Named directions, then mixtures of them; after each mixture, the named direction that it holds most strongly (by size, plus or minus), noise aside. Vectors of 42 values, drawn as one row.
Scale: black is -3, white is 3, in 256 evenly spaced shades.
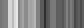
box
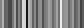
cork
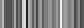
cork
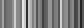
cork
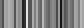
cork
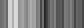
box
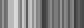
box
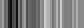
box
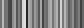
cork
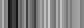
box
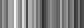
box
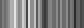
box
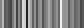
cork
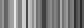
box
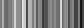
cork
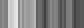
box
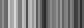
box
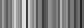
cork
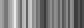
box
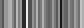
cork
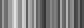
box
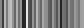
cork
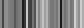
cork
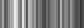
box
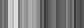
box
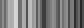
box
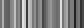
cork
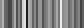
cork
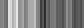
box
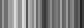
box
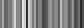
cork
